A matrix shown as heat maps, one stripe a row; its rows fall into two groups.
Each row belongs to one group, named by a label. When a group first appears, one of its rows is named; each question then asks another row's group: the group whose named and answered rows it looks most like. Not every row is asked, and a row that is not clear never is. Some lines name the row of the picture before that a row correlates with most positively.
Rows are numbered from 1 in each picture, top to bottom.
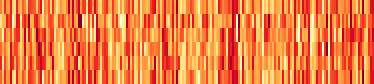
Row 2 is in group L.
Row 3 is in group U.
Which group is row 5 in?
U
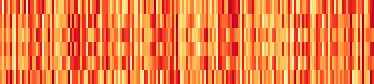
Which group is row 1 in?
U
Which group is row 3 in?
U
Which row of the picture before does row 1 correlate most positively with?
5
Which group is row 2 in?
U
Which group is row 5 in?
U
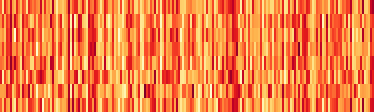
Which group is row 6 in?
U
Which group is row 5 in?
L
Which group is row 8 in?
U
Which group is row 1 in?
U
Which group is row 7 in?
L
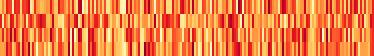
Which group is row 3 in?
L
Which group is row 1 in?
L
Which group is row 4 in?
L
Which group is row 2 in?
U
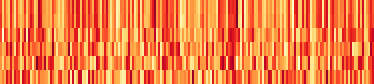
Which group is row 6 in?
L
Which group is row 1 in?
U
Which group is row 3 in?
U
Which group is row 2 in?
U
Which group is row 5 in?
U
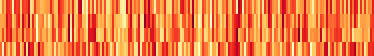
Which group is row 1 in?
L
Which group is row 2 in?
L
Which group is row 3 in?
L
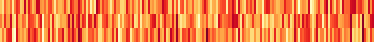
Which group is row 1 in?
U
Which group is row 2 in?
U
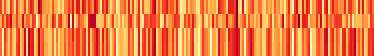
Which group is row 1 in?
U
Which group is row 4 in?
U
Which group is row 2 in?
L
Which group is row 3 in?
U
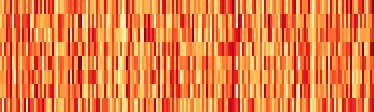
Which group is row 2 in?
L
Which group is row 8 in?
U
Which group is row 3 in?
L
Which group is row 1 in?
U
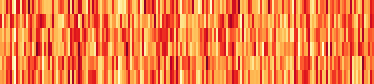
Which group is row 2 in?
U
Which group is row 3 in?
U
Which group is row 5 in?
L
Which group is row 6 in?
L
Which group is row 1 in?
L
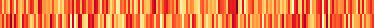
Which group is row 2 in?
L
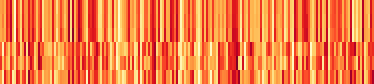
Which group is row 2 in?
L
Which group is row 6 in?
U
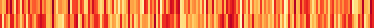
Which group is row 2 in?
U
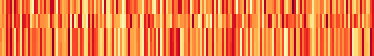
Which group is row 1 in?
L
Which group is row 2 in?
L
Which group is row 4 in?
L
